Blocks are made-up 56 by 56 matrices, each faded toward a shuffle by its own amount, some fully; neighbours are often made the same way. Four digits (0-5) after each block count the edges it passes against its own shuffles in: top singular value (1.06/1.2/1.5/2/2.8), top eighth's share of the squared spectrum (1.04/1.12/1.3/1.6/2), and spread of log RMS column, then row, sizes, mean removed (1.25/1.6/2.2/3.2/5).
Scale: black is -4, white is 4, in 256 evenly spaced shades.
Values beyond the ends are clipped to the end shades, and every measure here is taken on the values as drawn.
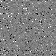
3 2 0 1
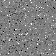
2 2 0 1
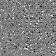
3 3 1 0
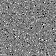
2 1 0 0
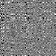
4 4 2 2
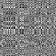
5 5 3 3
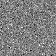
2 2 0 0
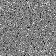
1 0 0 0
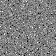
0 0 0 0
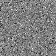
2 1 0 0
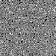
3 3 1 1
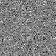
3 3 1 1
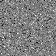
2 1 0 0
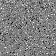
0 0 0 0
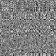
4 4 2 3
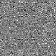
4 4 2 2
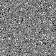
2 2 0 0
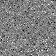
0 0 0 1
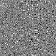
3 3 1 1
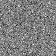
0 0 0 0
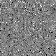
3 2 1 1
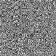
3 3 1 1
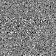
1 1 0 2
